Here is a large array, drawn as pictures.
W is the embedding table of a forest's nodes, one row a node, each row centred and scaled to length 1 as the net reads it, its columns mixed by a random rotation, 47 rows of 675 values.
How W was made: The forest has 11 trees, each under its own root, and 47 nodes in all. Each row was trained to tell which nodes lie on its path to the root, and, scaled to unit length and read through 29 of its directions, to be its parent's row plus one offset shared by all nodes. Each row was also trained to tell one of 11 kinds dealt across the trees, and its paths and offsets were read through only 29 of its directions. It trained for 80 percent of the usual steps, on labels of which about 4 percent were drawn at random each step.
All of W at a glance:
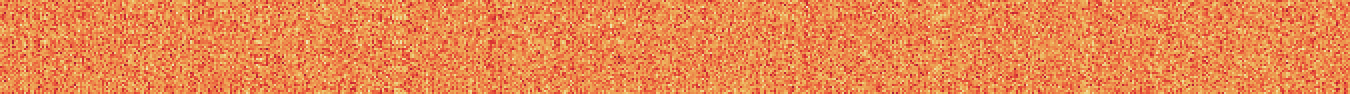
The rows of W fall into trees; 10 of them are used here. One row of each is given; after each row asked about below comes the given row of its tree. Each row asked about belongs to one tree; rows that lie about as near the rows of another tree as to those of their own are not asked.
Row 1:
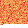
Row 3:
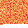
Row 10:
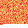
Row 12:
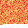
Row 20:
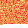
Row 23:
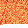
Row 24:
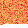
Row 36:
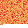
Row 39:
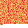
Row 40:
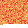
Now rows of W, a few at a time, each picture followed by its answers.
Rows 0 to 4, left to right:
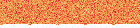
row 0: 20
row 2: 1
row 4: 23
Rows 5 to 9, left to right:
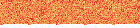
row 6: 40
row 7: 23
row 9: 20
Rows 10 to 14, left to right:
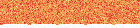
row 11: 3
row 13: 36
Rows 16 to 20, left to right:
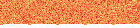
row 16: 1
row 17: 23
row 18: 24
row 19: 36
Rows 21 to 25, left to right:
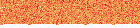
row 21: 20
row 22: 10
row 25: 20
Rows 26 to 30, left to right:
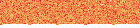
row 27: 24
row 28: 23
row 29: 1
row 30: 12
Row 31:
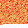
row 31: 23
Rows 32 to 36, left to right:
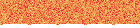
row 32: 20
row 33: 1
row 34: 1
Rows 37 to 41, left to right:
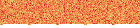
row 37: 12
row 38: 36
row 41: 10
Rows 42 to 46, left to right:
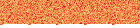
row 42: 3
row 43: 36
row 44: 10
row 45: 10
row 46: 10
